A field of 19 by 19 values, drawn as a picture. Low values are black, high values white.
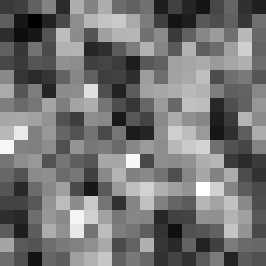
Slope: none. Ninth with the lowest average: top left. Odd rows or columns: none.
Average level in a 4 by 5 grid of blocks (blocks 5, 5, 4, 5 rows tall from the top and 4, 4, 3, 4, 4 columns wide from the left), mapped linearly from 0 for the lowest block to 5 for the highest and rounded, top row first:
03313 / 33152 / 32552 / 15313
